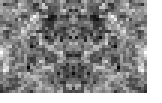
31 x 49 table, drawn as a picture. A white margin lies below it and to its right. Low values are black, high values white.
Mirror symmetry: left to right. Slope: none. Stripes: none. Average level on the scale: 50%. Histogram: bell-shaped.
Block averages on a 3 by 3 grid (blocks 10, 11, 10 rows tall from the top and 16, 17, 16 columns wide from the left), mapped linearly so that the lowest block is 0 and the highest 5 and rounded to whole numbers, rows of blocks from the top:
505 | 424 | 515
